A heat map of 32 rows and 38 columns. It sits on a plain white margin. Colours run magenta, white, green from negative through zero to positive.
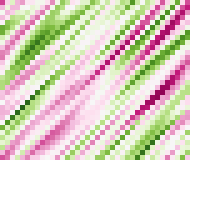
Average level on the scale: 50%. Odd rows or columns: none. Grain: diagonal, up to the right. Slope: none.
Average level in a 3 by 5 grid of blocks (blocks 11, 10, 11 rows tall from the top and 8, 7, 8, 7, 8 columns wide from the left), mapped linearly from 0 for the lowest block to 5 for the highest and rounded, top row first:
35432
33131
20233
